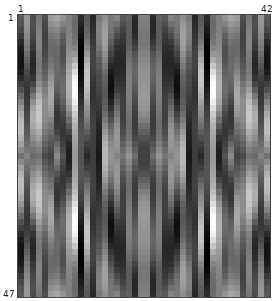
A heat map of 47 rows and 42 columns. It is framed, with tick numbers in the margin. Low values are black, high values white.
It mirrors both left to right and top to bottom. Overall the values sit about 40% of the way up the scale. Streaks run downward. No overall slope runs across the table.
